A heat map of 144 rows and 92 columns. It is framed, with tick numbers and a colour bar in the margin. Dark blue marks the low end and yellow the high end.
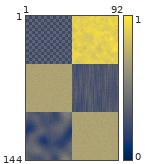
It is made of 3 by 2 panels. Panel 1,1: low, checkered. Panel 1,2: very high, blotchy, faint in contrast. Panel 2,1: high, flat. Panel 2,2: low, streaked downward, faint in contrast. Panel 3,1: low, smooth. Panel 3,2: high, flat.
